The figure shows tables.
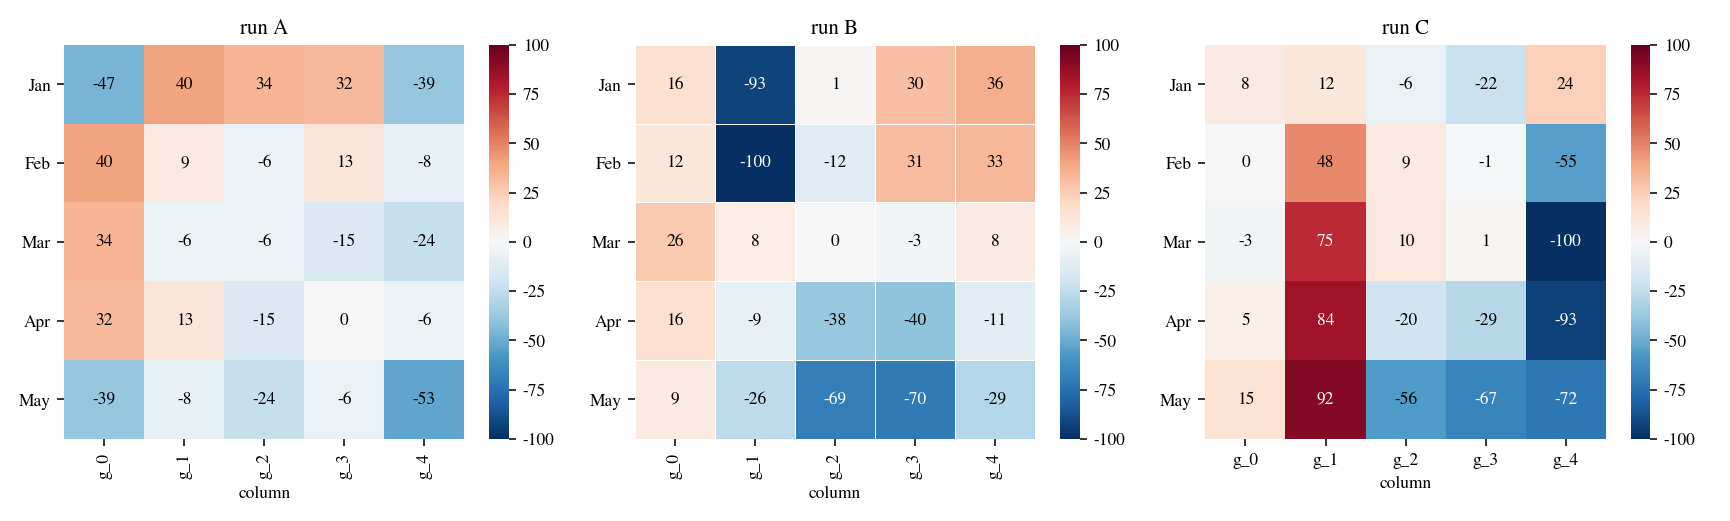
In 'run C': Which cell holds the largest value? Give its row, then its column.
May, g_1
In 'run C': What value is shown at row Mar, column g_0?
-3
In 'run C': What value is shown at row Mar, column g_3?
1
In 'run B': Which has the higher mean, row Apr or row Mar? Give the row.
Mar
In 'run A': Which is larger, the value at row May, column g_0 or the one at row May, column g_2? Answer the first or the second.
the second
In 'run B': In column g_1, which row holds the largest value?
Mar
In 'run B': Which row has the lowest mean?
May
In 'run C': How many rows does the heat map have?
5
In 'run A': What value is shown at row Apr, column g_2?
-15
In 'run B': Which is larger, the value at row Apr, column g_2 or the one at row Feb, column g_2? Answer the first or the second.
the second
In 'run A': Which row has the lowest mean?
May
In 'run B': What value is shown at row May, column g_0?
9
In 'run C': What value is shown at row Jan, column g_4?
24
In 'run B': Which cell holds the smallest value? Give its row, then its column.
Feb, g_1
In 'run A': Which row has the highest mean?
Feb
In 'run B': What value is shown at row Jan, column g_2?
1
